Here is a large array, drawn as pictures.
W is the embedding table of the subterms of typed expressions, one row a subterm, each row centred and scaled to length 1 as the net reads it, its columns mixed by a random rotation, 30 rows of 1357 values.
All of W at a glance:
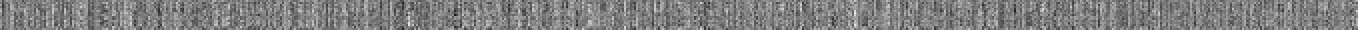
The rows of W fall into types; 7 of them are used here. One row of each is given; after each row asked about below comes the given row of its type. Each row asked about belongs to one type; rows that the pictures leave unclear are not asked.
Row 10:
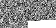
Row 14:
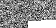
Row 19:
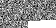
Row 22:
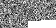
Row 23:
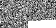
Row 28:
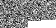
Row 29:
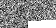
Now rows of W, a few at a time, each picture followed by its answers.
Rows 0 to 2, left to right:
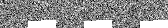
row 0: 14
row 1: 10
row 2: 29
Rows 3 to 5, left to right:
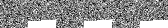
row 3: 28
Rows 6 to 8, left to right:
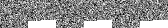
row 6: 22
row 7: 28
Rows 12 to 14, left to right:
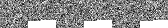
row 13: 22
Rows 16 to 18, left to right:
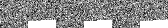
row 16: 23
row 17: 22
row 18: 23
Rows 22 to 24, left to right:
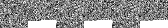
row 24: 23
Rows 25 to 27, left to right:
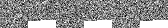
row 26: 28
